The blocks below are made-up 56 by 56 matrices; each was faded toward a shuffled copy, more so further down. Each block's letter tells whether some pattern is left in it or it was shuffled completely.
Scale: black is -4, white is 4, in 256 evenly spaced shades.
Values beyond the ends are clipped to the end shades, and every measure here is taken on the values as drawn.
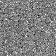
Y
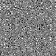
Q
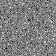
Y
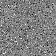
Y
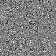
Q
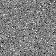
Y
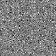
Q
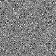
Q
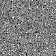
Y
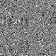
Q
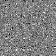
Q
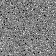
Y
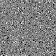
Q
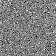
Y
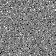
Y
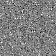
Y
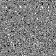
Q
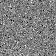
Y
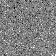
Y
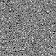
Q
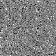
Q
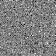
Q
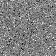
Y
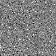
Q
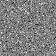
Y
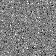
Y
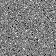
Y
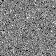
Y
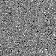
Q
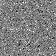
Y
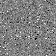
Q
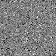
Q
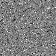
Y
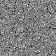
Y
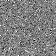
Y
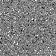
Q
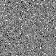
Q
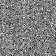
Q
